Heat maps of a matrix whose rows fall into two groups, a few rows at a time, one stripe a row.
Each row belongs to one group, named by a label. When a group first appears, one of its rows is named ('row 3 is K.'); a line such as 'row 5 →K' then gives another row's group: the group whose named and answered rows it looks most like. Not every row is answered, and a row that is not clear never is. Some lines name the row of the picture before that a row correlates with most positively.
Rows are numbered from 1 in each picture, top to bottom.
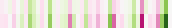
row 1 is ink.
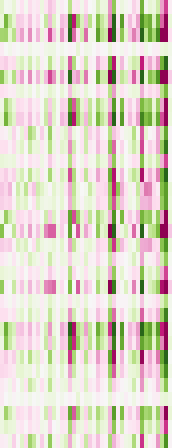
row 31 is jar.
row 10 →ink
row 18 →ink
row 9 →jar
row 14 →ink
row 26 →ink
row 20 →jar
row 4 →ink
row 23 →ink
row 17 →jar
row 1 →jar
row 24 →jar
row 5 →ink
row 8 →jar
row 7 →ink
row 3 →jar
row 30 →jar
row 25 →jar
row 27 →ink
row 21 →jar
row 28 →ink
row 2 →jar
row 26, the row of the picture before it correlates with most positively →2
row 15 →ink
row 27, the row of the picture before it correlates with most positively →2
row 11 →ink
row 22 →ink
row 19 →ink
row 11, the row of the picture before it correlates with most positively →2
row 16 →jar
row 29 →ink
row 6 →jar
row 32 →ink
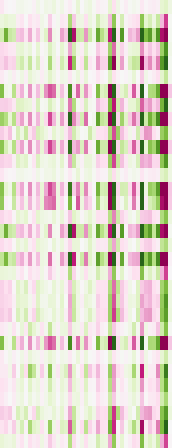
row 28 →ink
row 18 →ink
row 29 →ink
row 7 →jar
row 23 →ink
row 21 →ink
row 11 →jar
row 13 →ink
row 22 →ink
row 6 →ink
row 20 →jar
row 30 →ink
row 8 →ink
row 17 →jar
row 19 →jar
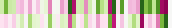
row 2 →ink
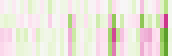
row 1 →ink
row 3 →ink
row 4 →ink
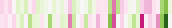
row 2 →ink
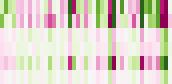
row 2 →jar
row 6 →ink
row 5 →ink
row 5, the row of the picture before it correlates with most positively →2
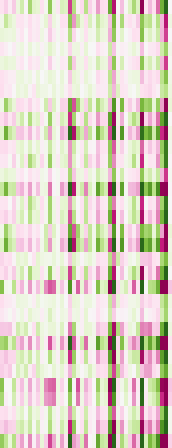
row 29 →jar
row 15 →ink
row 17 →jar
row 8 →jar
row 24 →ink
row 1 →ink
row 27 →ink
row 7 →ink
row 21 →jar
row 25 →jar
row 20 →ink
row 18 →jar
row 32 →jar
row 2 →jar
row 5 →jar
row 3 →jar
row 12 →ink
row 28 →jar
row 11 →ink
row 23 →ink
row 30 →ink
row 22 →ink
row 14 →jar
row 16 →ink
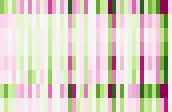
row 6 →ink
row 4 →ink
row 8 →jar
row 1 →jar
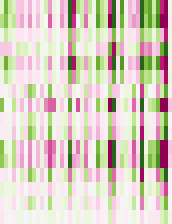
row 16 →ink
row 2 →jar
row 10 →ink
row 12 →jar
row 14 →jar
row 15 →ink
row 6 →jar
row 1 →jar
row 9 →ink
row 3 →jar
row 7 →ink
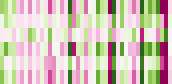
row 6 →jar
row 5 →jar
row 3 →ink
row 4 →jar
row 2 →jar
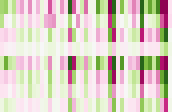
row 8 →jar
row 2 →jar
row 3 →ink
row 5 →jar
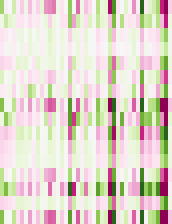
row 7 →ink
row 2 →jar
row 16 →jar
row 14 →jar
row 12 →ink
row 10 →ink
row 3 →ink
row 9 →jar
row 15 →ink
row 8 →jar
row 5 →ink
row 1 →jar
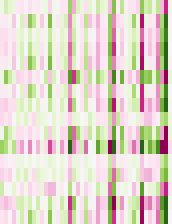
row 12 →ink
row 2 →ink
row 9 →ink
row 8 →ink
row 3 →ink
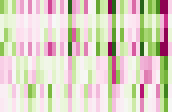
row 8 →ink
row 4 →jar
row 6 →ink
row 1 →jar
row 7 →ink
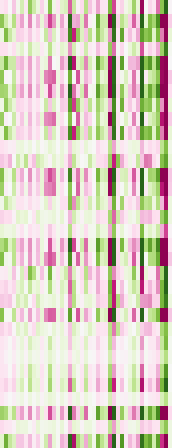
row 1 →ink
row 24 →ink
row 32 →jar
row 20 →ink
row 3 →jar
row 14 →jar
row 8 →jar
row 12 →ink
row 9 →jar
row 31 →ink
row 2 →jar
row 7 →jar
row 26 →ink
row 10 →jar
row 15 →jar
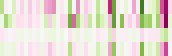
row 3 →ink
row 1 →jar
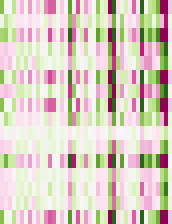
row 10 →ink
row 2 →jar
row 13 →ink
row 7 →ink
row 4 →ink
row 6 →jar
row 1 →jar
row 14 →ink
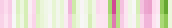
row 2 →ink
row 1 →ink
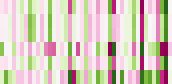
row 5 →ink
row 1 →ink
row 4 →jar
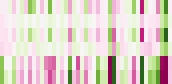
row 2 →ink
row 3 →ink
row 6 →jar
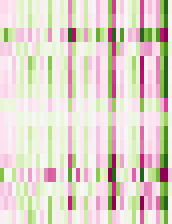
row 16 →ink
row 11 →ink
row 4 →ink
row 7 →ink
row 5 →ink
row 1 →ink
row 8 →jar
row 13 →jar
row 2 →ink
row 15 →ink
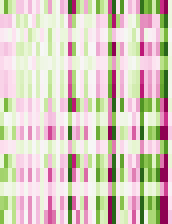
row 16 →jar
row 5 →ink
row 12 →jar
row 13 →jar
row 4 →ink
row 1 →jar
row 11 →ink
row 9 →jar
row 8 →jar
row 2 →ink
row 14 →jar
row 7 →ink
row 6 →ink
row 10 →jar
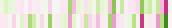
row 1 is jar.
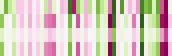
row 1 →jar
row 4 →jar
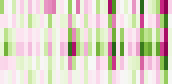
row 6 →ink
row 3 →jar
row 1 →jar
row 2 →ink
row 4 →jar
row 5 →ink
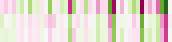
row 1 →ink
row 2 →jar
